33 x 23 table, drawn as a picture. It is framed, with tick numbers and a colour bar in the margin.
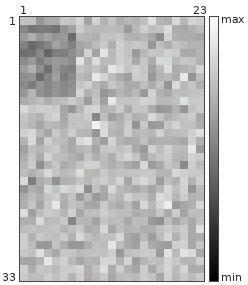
An odd patch, lower than its surroundings, sits in the top left. The halves do not mirror each other. Overall the values sit about 70% of the way up the scale. The ninth with the lowest average is the top left.
